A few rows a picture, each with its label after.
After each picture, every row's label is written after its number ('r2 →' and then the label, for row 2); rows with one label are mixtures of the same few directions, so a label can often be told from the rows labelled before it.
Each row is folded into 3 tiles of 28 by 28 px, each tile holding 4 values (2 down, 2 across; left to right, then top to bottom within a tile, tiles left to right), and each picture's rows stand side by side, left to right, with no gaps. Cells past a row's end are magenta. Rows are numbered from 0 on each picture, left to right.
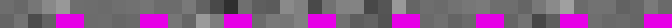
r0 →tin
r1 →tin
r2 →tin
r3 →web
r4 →web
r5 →tin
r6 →tin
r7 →web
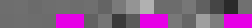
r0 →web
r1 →tin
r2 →tin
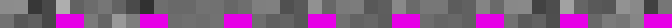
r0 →web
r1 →tin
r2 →web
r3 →web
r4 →web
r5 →web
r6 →web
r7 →web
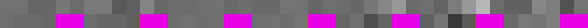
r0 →web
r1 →web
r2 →web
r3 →web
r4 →tin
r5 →tin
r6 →web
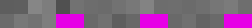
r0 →web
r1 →tin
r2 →tin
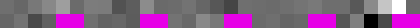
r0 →tin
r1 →web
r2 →tin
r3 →tin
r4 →tin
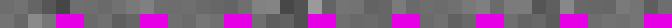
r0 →tin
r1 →tin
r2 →tin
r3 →web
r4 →web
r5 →tin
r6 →web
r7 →web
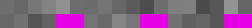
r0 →tin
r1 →tin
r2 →web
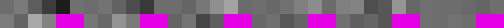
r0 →tin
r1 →tin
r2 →tin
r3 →tin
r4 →web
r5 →tin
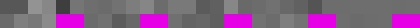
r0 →web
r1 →tin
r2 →web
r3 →tin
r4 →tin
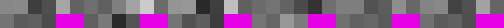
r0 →web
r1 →tin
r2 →web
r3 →tin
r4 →web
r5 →web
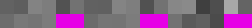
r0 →web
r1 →web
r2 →web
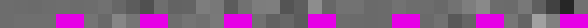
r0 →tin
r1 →tin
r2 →web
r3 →web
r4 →web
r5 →tin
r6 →tin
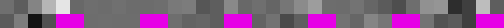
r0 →tin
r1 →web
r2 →web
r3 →tin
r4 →tin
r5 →web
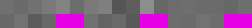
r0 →tin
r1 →web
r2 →tin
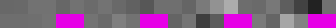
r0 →web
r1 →tin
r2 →tin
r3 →tin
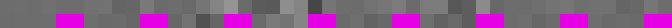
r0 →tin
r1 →web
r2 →tin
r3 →web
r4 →tin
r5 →web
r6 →tin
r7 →web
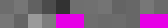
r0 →tin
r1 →web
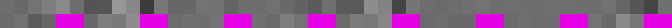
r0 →tin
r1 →web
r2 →web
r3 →tin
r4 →web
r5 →tin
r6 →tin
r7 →tin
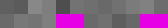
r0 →web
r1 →tin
